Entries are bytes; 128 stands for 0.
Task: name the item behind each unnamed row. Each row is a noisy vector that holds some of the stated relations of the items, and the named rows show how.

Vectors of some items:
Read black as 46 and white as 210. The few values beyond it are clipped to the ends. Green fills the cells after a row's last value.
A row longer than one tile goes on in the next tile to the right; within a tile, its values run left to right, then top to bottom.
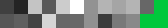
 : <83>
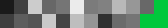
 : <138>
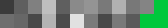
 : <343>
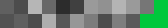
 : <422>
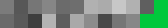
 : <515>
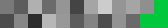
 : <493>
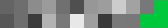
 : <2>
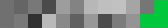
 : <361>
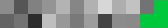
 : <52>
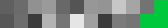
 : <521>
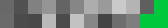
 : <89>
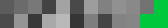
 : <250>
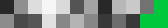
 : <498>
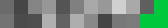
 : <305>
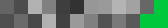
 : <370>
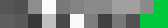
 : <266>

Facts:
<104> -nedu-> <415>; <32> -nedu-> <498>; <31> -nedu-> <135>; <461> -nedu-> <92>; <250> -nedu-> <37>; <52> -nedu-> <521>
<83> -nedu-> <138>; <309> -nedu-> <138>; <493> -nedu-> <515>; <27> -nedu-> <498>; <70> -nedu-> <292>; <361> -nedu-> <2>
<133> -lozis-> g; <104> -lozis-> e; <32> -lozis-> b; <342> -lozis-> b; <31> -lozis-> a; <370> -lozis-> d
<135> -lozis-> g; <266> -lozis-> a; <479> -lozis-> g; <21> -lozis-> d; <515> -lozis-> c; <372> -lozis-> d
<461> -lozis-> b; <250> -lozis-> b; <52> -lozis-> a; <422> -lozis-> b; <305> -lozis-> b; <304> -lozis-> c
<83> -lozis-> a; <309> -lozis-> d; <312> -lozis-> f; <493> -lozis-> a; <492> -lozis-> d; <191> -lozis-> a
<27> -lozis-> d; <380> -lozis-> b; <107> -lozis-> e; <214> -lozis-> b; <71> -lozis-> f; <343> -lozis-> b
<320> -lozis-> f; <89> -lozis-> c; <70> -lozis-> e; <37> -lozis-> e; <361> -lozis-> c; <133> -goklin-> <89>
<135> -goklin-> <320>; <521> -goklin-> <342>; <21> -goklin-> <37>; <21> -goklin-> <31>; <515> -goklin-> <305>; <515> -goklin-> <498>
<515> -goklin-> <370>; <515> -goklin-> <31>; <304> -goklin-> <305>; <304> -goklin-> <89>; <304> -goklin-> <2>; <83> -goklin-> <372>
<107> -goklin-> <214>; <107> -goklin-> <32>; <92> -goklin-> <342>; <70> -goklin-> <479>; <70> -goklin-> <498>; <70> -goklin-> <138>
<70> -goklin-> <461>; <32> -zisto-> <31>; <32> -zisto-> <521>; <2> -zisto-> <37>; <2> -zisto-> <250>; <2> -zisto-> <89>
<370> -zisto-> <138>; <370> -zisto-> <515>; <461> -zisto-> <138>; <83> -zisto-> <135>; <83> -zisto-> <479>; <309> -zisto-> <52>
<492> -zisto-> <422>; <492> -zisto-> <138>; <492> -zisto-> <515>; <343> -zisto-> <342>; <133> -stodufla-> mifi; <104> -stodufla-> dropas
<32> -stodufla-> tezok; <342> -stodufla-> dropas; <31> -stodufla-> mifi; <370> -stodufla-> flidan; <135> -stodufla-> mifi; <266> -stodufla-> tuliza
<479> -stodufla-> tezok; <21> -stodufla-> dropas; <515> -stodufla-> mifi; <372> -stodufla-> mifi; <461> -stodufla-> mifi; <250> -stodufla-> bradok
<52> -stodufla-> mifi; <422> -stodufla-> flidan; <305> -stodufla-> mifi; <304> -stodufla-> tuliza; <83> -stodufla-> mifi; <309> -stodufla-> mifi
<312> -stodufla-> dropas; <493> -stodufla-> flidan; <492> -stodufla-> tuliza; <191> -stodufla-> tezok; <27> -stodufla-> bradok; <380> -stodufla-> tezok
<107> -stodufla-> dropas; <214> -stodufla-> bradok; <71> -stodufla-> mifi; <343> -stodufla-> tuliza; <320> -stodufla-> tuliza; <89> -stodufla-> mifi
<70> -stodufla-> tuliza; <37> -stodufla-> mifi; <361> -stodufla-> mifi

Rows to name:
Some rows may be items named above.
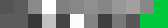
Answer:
<266>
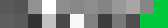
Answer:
<266>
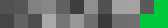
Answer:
<214>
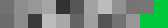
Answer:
<104>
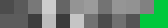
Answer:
<320>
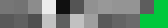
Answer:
<21>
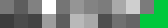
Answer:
<191>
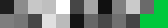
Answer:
<27>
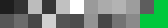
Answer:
<309>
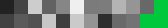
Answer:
<138>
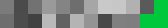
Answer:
<135>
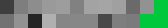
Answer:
<70>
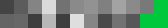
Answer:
<492>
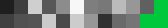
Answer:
<138>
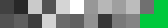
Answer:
<83>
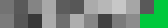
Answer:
<37>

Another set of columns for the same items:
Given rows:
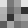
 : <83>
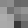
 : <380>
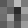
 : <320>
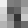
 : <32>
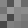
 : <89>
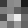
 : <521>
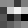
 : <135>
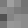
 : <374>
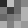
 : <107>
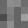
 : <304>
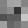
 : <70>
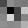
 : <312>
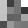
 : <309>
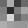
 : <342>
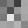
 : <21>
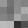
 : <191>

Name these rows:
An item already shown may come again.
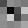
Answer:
<312>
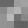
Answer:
<370>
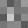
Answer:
<492>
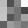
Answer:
<309>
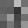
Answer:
<320>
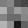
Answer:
<479>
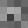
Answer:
<133>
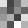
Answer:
<27>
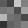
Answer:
<71>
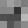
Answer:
<70>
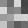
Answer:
<493>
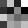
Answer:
<250>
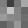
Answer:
<372>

